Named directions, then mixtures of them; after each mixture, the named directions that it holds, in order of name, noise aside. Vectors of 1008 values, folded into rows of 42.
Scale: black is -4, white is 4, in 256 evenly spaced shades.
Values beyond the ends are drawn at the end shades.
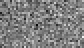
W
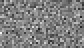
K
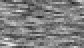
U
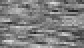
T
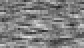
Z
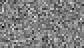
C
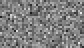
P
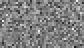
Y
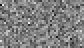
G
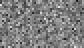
G, Y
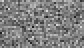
K, U, W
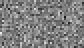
K, P, Y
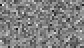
C, G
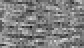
U, Y, Z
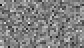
G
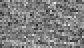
T, W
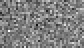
W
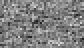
K, T, Z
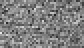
G, K, T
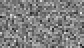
P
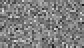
C, P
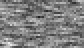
U
